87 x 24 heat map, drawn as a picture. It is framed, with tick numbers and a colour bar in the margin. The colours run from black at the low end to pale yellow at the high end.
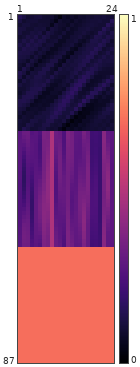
The table splits into 3 rows of 1 panel. Panel 1,1: very low, slanting up to the right, faint in contrast. Panel 2,1: low, streaked downward. Panel 3,1: high, flat.
